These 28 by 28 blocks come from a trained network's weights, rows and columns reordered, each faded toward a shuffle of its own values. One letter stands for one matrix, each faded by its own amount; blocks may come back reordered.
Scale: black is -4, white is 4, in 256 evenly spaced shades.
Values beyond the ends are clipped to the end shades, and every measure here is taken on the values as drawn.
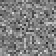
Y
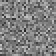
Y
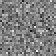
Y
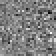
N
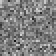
Y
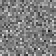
Y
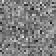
Y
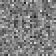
Y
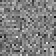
Y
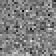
Y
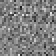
N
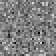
Y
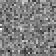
Y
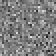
Y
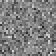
Y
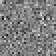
Y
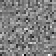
Y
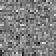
N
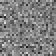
N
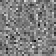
N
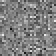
N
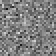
Y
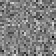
N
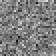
Y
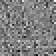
N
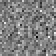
N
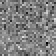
N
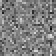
N
